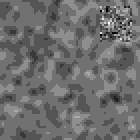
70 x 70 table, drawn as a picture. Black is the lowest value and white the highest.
An odd patch, rougher than its surroundings, sits in the top right. There are no regular stripes. The top right is the roughest part. Neither half mirrors the other. The texture is blotchy. No overall slope runs across the table. No single row or column stands out from its neighbours.
